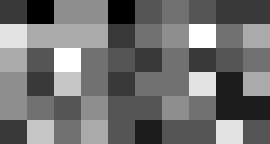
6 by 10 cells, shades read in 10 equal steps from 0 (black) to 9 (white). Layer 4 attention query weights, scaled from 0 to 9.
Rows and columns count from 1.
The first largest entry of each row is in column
3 8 3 8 1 9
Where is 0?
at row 1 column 2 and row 1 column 5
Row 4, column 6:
4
